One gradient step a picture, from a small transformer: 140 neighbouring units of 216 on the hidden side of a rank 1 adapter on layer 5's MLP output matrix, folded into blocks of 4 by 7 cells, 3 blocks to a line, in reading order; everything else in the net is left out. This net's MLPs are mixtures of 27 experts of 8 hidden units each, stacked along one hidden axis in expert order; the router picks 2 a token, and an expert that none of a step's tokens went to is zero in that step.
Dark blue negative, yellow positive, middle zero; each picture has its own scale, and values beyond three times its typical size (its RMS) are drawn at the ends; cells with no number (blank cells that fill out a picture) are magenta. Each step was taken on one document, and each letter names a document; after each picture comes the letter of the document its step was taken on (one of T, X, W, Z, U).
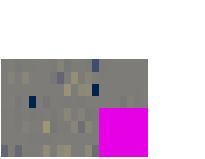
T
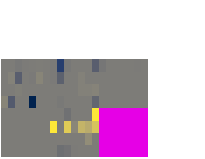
T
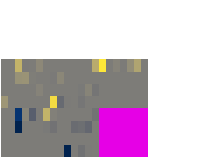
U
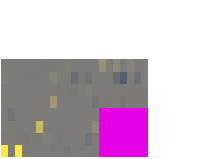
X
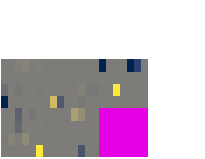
U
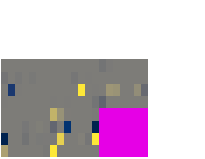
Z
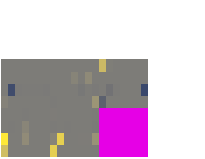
Z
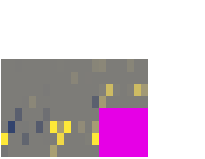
Z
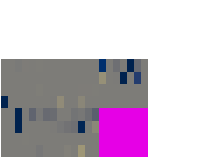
U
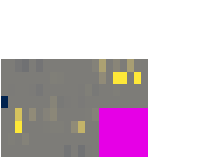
U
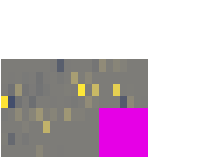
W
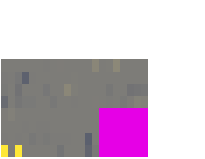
X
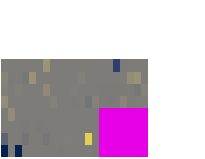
X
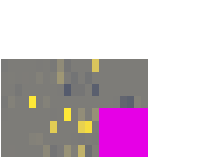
T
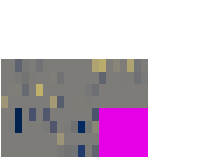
U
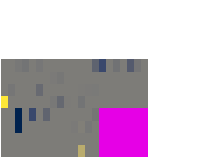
U
